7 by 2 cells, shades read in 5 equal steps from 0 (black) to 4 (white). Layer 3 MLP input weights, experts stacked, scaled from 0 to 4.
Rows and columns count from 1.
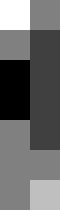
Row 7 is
2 3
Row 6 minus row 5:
0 1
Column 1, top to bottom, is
4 2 0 0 2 2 2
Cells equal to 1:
4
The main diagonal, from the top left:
4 1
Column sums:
12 11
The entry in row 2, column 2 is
1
